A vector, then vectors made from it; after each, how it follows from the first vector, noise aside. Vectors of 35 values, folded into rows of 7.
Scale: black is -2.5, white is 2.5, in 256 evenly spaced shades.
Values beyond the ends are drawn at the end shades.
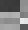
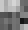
negated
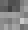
shrunk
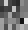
sign-scrambled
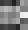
wrapped around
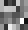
sign-scrambled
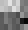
negated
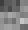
shrunk
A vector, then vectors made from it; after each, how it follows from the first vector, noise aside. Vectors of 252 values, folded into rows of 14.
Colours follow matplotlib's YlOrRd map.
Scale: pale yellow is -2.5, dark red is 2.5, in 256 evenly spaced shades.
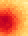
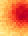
reversed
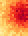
reversed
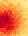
copied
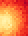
negated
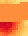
partly zeroed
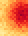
reversed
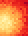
negated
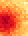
copied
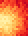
negated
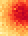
reversed
